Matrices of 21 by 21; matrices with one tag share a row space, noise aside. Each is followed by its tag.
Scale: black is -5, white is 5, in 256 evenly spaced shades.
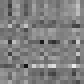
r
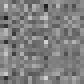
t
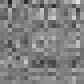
r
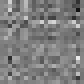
r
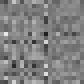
t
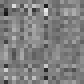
t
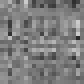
r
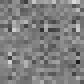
r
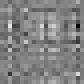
r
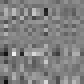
t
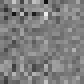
t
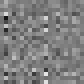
t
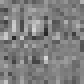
t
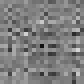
r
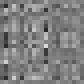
t
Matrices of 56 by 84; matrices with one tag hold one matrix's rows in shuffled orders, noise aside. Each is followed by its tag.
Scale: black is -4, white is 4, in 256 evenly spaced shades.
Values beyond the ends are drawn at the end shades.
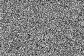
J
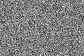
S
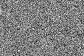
J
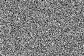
J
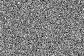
J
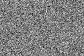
S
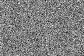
J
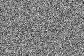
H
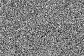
J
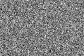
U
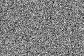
H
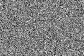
U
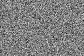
H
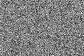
J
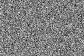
J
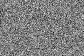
H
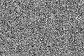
S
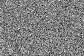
J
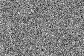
J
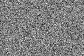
H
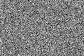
J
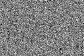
U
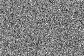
J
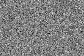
S
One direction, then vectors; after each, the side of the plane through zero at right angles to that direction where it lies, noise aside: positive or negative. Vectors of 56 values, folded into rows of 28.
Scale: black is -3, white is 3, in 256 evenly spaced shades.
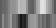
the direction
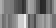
negative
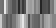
negative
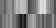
positive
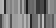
negative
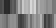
positive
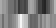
negative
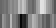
positive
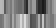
negative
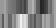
negative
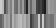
negative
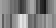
negative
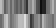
negative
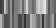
positive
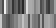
negative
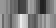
negative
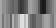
negative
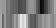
negative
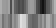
negative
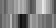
positive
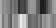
negative
